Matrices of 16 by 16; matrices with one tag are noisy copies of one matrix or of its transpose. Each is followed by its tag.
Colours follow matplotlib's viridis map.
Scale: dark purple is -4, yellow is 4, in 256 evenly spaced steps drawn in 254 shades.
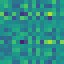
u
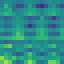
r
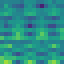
r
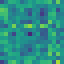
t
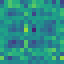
t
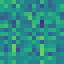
u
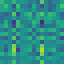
u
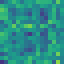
t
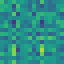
u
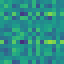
u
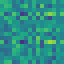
u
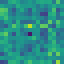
t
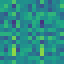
u
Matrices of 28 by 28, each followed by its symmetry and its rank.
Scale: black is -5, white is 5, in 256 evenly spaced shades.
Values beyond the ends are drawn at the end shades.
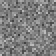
symmetric, full rank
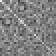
symmetric, rank five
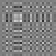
symmetric, rank one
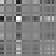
symmetric, rank one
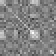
symmetric, rank five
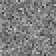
neither, full rank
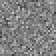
symmetric, full rank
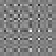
symmetric, rank two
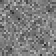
symmetric, full rank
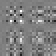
symmetric, rank two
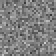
neither, full rank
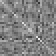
symmetric, rank five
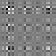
symmetric, rank one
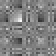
symmetric, rank two
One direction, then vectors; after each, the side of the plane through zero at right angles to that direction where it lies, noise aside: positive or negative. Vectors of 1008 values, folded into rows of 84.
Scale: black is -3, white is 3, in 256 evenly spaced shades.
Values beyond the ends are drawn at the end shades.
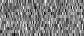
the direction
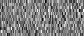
negative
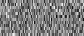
negative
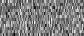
positive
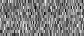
positive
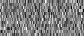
positive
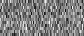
positive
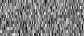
negative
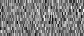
negative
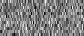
positive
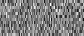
negative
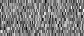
negative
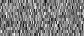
negative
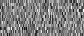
negative
